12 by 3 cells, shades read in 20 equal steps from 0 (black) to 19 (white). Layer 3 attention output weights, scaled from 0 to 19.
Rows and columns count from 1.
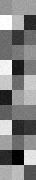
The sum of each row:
35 36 20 28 29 38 28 25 24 31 20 33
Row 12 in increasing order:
6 13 14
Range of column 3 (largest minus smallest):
14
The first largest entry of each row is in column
2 1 1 3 1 1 3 2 1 1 3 2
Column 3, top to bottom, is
12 3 8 11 9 15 14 9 4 11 17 6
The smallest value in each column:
2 0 3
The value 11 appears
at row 1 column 1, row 4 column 3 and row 10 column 3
